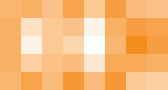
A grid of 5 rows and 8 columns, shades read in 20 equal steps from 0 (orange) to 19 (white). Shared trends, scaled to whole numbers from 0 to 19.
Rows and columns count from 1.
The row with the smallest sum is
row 5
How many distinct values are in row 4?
6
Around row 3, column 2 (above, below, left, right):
14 11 6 10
